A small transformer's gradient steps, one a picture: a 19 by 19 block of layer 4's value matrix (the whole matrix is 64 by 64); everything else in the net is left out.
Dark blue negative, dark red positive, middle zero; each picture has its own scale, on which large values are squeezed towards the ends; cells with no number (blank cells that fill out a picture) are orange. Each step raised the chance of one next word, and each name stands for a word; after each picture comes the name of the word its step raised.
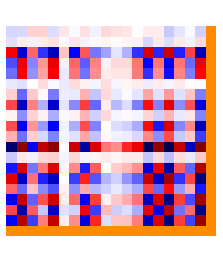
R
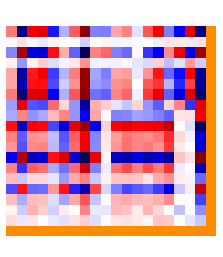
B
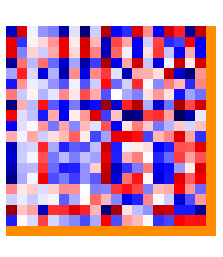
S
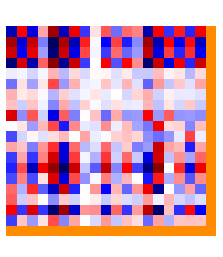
S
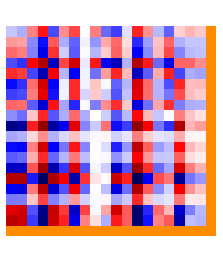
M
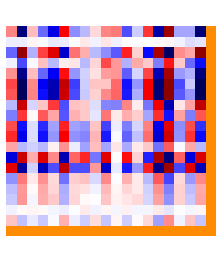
B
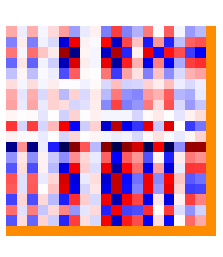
R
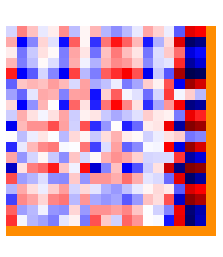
M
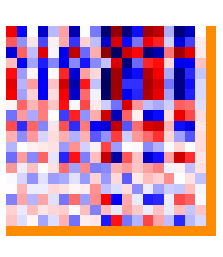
B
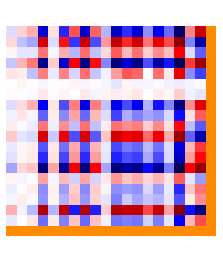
S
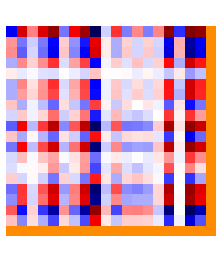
M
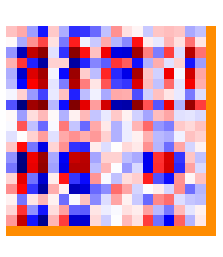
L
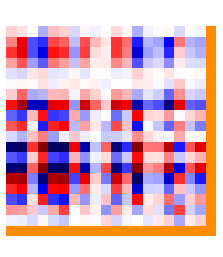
R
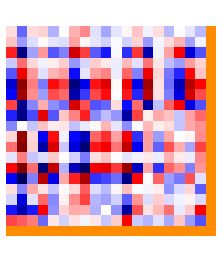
R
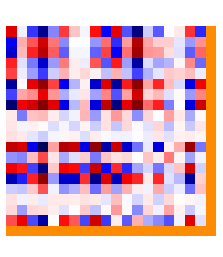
L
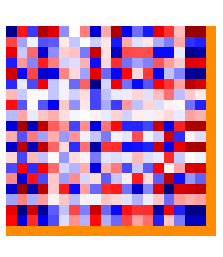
M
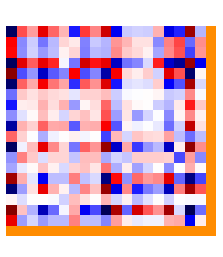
M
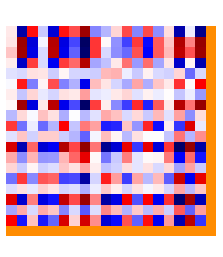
L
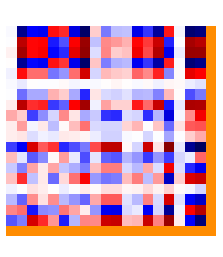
L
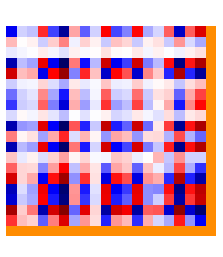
M
